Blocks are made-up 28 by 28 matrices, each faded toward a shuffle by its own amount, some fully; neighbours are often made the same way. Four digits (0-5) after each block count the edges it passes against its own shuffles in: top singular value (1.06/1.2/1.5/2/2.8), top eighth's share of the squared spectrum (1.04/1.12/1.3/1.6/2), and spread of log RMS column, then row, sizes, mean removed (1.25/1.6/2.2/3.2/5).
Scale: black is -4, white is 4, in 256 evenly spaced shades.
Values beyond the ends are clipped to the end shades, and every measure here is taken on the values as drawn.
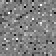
1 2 0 0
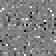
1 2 0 0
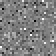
0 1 0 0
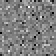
2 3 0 1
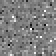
1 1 0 0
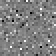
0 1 0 0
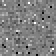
0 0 0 0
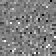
1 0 0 0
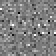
2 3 0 1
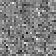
2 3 0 0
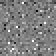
0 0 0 0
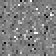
0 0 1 0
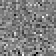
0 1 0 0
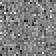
0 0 0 0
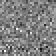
0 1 0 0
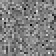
0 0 0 0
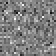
2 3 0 1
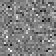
0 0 0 0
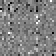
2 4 1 1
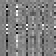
4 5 3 1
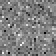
0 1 0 0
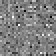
2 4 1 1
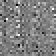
3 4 2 1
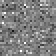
2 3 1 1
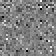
3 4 1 1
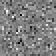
1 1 0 0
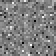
1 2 0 0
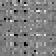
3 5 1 2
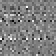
3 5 1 2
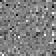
3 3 1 1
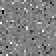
1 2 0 0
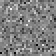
0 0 0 1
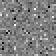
0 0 0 0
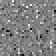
1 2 0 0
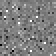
0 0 0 0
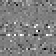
2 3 0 2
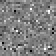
0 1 0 1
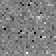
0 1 0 1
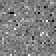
1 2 0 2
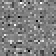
3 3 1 2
